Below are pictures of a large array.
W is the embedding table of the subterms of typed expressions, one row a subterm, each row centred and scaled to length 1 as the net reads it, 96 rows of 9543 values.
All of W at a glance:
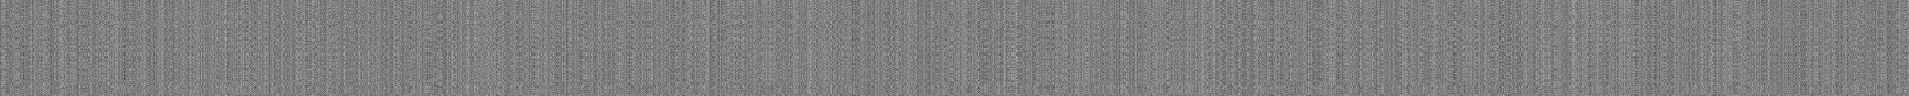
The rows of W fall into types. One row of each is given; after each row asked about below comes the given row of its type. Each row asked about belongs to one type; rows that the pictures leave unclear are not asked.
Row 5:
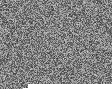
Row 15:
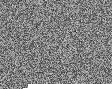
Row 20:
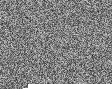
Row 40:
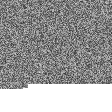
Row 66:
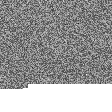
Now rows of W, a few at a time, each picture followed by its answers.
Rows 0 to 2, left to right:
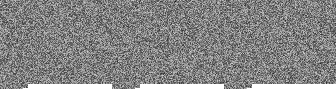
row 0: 5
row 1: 40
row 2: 5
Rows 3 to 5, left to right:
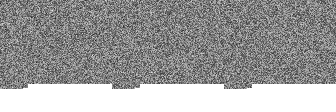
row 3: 40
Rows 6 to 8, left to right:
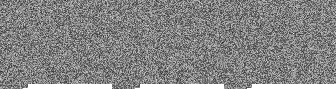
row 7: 20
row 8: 15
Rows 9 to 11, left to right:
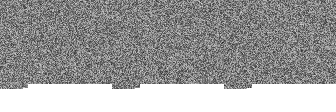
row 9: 40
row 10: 20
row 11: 5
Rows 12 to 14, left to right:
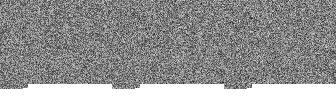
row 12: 20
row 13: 15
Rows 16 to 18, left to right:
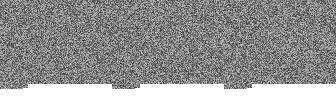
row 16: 5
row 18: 5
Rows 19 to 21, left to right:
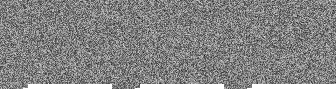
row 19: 40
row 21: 40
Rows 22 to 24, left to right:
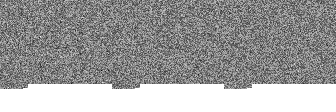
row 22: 15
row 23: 20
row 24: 5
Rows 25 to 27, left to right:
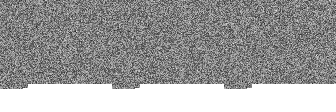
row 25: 15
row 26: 15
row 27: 40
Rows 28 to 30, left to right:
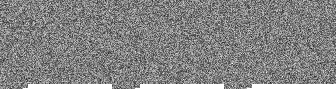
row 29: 40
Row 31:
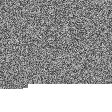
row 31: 40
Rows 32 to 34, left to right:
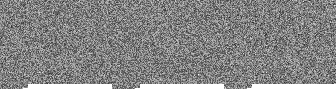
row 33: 66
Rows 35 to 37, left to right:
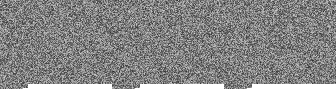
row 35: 5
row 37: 20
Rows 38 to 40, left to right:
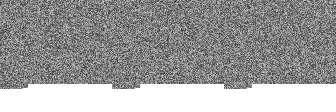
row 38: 20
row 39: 40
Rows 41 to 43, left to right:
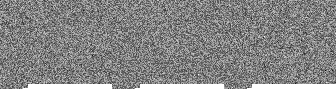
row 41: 20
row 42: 66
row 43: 15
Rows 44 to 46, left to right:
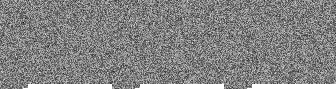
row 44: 20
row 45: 15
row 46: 40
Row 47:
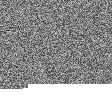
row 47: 66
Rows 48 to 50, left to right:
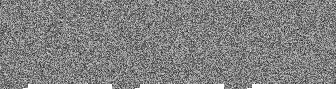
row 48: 20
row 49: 15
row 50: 5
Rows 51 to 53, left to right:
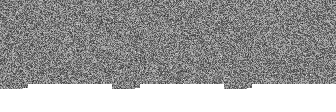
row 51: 5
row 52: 40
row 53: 66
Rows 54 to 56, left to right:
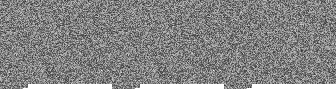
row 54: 66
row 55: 66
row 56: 5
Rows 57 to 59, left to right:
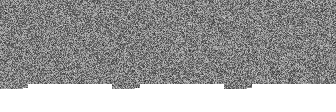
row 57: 5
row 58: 5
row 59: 20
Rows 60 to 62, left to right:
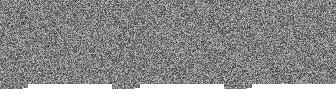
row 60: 20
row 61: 5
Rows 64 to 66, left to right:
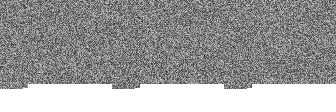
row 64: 40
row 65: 20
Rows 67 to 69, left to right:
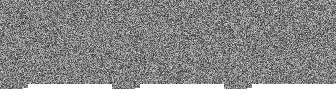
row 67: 20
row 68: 40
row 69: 40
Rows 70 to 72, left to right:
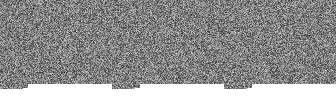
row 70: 15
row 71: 5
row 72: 66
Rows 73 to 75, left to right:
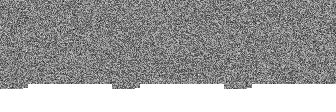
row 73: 5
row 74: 66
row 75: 40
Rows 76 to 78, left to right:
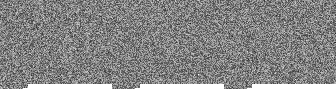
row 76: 15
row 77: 66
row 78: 40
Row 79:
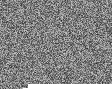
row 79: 5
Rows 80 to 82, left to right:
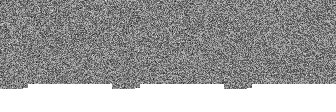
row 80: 40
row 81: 5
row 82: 66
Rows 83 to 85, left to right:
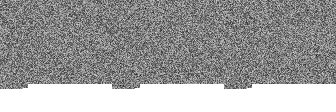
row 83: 5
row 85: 20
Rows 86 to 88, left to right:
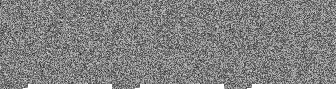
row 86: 20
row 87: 20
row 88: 15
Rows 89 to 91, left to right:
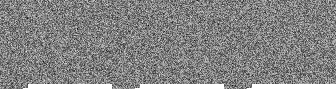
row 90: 5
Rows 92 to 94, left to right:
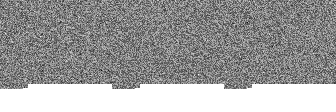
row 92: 5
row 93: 66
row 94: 20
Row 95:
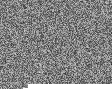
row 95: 40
